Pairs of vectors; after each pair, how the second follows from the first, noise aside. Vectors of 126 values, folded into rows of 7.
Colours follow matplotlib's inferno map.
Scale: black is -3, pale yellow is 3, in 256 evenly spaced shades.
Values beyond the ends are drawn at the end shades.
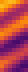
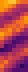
copied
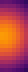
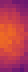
shrunk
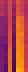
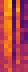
reversed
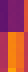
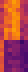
reversed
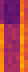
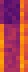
copied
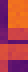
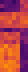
reversed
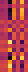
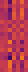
shrunk
